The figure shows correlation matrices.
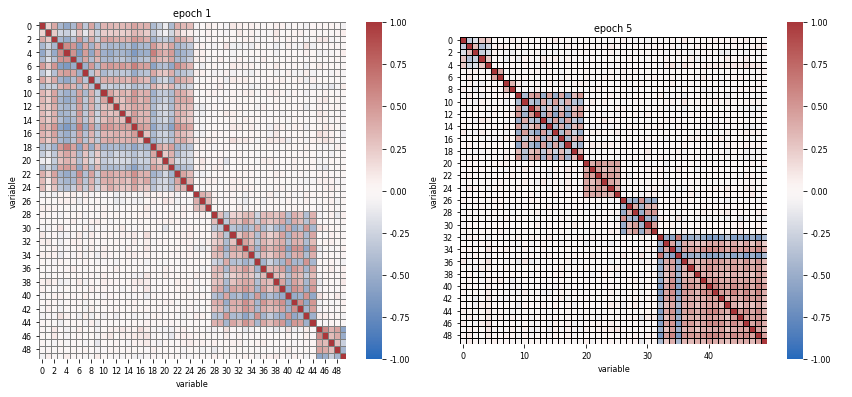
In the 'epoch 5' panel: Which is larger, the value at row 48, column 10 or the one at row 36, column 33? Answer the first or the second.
the second
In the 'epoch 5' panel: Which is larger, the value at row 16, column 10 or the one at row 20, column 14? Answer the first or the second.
the second
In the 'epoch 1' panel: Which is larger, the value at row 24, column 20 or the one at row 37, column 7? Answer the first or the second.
the second
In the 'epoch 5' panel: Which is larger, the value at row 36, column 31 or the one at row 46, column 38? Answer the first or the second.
the second
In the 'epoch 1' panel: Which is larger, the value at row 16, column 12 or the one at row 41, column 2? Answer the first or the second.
the first
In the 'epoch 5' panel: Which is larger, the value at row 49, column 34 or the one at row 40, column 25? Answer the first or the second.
the first
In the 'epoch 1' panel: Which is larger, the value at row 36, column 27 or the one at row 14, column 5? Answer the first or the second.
the first
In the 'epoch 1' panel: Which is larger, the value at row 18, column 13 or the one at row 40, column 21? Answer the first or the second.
the second
